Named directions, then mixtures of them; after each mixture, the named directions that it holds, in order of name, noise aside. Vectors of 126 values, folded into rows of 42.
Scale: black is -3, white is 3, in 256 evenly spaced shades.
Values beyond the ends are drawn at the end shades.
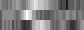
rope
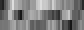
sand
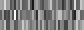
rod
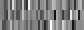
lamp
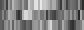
lamp, rope, sand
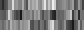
lamp, sand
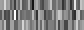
rod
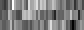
lamp, rope, sand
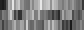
sand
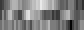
rope, sand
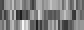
rod, rope, sand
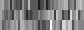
lamp, rope, sand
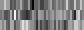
rod, rope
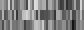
lamp, rod, rope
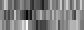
rod, rope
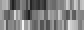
rod, rope, sand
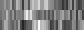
lamp, rope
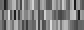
lamp, rod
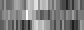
rope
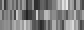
rod, rope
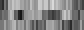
sand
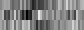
rod, rope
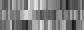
lamp, rope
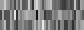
rod, rope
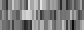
lamp, rope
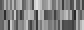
rod, rope, sand
